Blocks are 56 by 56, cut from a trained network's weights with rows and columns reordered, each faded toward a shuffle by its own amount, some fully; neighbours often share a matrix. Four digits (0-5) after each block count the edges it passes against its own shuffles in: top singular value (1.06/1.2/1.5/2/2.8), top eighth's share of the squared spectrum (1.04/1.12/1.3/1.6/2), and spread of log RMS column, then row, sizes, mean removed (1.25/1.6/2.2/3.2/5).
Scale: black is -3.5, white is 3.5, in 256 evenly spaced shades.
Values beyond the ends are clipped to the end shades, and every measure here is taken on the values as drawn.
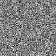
3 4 2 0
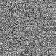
3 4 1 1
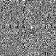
3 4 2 2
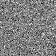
1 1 0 0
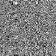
3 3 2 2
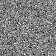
0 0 0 0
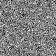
1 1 0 0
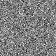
0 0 0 0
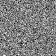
0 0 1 0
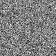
0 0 0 0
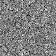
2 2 1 0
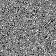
0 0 0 0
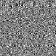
3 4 2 3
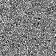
0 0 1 0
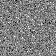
0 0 0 1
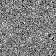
1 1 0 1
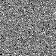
1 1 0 0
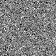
1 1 0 0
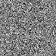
2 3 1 1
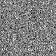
2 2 0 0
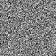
3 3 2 0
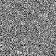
3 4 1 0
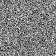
2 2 0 0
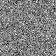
0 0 0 0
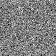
0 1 0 0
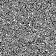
1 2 0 0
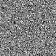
2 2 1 1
